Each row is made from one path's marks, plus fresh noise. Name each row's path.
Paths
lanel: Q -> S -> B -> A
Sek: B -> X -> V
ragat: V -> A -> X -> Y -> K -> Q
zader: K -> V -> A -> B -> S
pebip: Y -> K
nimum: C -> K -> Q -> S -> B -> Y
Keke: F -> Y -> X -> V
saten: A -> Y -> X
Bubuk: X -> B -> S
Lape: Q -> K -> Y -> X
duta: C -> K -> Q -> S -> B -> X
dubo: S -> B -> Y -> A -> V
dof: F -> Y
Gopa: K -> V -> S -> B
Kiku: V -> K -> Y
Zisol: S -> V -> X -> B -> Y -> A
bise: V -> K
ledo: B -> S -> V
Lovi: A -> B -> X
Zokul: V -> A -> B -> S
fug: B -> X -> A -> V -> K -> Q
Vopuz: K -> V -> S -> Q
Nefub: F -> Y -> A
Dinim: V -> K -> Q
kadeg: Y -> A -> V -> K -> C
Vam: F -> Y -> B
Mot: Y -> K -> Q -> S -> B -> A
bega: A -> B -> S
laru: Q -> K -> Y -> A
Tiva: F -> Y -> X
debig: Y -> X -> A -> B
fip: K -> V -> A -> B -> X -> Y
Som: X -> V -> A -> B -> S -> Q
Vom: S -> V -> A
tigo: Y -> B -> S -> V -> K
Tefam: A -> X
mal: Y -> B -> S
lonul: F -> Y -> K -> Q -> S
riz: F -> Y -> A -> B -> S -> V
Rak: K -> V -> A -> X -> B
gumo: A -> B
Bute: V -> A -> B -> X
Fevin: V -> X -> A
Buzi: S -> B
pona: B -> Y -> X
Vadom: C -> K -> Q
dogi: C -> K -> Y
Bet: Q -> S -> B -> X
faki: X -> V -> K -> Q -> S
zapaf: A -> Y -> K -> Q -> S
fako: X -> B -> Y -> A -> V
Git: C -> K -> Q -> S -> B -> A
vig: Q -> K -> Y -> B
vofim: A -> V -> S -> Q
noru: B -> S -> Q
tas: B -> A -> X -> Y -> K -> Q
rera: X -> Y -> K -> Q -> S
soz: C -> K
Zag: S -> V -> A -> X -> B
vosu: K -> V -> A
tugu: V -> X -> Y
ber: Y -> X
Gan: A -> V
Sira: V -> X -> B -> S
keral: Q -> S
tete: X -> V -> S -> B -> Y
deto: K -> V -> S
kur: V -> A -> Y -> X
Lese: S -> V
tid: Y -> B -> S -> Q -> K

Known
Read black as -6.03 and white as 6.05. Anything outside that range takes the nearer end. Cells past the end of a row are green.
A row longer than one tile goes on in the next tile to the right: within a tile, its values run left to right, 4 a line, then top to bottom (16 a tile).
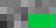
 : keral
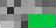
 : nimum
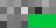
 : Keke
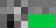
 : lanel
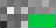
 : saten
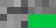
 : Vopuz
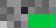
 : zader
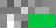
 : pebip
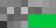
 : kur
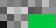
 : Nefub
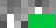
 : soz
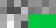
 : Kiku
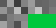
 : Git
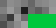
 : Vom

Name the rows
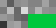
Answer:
ber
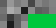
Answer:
Zag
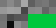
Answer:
Bet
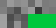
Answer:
tete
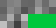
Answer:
Rak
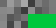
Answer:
Sira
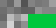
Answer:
vosu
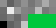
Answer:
Tefam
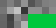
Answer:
bega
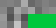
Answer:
mal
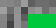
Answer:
noru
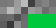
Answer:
Bubuk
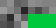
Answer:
vofim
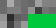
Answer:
Zisol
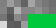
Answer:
Mot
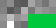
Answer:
kadeg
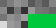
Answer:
Gopa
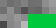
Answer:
Gan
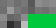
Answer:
Bute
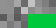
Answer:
rera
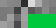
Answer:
ragat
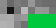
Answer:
vig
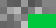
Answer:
gumo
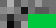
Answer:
Som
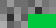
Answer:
dubo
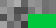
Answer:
faki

